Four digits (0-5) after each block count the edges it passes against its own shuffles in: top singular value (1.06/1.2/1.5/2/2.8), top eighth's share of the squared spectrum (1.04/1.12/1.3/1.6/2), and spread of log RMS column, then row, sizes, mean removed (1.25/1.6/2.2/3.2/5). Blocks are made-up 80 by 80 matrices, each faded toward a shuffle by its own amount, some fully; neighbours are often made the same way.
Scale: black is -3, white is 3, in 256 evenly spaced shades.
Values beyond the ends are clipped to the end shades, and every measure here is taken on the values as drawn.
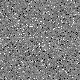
0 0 0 0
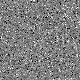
0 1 0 1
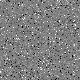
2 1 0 0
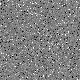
0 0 0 0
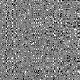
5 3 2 2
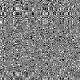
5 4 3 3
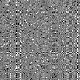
5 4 3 2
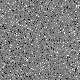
0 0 0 0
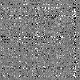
2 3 3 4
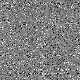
1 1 1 2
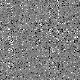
2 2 2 2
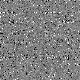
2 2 1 2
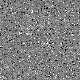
1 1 1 1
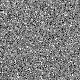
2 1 0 0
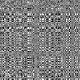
5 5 4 4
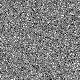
1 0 0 0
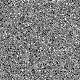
2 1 0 0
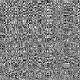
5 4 3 3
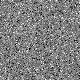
1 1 0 0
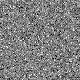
2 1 0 0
